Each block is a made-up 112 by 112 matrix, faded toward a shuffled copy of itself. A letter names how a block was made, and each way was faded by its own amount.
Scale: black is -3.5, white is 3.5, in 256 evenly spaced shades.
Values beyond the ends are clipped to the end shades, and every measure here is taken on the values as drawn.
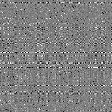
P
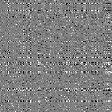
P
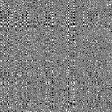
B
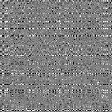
P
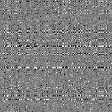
P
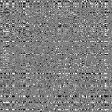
P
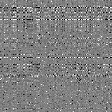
P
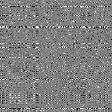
P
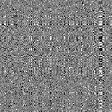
B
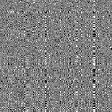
B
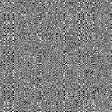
B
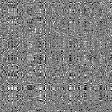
B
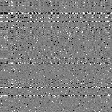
P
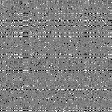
P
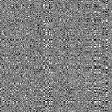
B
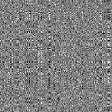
B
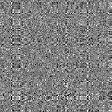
B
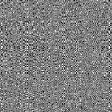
B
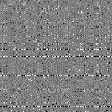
P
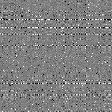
P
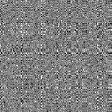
B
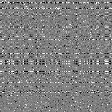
P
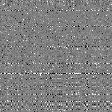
P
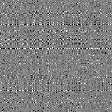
P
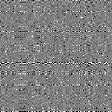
P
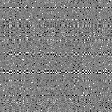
P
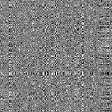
B
